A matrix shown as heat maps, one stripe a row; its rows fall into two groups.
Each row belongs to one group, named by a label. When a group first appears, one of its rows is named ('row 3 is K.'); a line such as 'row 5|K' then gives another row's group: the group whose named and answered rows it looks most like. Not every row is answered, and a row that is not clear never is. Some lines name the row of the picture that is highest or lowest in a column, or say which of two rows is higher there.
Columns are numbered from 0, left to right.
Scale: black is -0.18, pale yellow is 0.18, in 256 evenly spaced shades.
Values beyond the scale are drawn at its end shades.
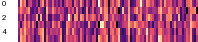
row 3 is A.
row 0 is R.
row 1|A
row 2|R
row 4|R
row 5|R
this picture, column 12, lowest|2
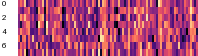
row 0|R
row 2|R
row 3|A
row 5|A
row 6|R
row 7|R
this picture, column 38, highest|6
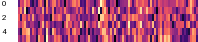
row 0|A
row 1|R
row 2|A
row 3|R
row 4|A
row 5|A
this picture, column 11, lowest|1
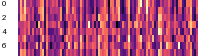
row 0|R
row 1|R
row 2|R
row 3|A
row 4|R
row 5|R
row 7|R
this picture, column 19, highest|0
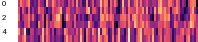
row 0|A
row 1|A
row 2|A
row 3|A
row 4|R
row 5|R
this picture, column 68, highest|1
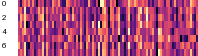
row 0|A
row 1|R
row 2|R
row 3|R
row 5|A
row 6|R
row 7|R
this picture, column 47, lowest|5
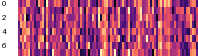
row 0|A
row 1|R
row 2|R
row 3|R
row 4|A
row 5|R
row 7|A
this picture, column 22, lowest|1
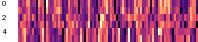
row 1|A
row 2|A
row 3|A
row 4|R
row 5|R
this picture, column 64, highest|1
